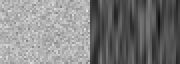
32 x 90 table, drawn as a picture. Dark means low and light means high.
The table splits into one row of 2 panels. Panel 1,1: high, fine-grained. Panel 1,2: low, streaked downward.
